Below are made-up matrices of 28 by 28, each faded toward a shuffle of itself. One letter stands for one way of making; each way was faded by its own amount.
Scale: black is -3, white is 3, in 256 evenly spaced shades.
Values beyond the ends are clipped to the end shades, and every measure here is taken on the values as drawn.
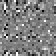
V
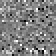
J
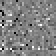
V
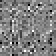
V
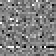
J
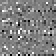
V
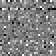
J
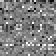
V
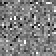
J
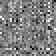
V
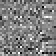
V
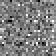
J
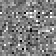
J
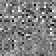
J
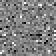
J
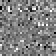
J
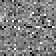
J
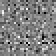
V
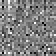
V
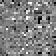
V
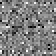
J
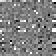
V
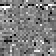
V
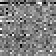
V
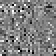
J
